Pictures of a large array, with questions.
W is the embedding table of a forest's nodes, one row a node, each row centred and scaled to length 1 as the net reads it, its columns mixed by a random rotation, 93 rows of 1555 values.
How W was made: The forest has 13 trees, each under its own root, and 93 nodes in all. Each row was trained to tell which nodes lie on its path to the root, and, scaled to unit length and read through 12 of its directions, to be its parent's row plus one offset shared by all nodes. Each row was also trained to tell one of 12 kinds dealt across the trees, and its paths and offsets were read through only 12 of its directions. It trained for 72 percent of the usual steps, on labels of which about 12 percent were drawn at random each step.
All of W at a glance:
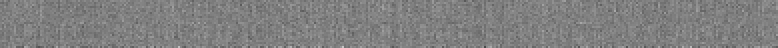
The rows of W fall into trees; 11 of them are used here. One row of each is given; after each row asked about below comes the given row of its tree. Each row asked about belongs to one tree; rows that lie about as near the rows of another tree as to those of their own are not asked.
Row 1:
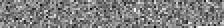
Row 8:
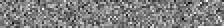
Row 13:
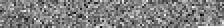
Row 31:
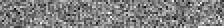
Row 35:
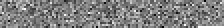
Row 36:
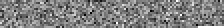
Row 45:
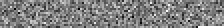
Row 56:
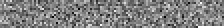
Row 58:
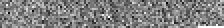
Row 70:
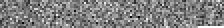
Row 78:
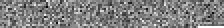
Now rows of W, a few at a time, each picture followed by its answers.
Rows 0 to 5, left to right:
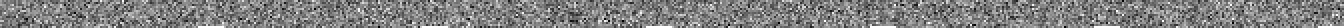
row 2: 78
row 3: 78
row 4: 45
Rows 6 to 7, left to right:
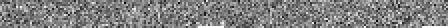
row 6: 13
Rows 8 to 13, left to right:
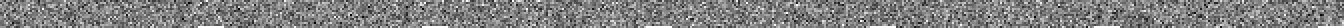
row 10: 1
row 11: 8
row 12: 70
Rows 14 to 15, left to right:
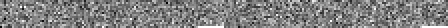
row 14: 13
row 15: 70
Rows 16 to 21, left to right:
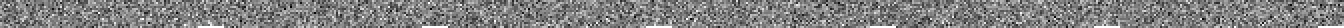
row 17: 36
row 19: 8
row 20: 70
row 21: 8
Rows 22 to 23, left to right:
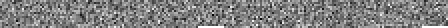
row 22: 36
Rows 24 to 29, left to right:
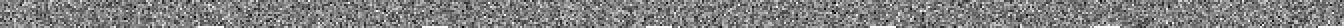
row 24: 58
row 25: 35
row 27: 35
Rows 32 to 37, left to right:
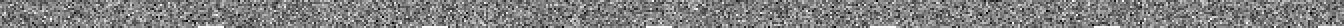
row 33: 70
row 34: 45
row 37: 45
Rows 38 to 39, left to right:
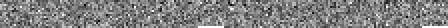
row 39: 56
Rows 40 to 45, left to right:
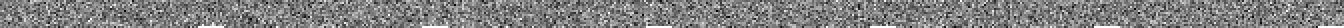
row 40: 45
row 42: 78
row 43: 45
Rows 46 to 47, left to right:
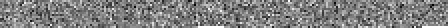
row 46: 58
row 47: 45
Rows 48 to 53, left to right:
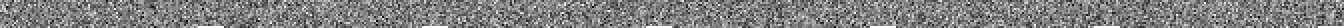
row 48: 1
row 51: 56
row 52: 13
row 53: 70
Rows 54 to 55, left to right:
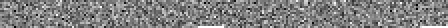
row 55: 1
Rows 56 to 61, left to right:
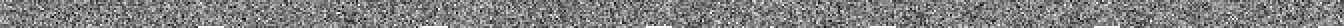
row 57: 1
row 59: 70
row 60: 13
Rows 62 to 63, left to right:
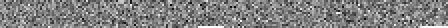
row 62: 8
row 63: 1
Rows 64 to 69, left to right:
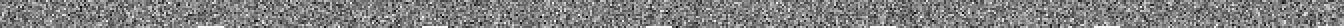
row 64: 13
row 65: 78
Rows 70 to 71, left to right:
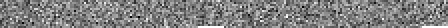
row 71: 13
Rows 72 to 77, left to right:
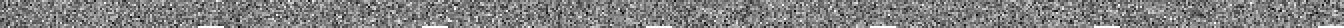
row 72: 70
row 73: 70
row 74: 56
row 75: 70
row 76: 58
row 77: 13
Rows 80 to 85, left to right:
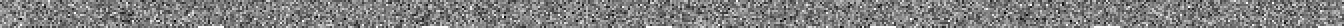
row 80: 78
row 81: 13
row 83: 45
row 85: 56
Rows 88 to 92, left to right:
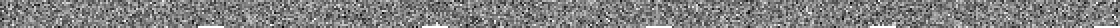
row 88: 45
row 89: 45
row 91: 13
